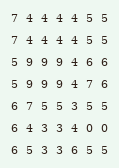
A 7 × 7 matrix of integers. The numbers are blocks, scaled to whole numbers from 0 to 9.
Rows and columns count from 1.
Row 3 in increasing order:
4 5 6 6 9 9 9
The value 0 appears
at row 6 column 6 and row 6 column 7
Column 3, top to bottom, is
4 4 9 9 5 3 3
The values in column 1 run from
5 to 7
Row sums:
33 33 48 49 36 20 33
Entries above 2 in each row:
7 7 7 7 7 5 7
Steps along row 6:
down down same up down same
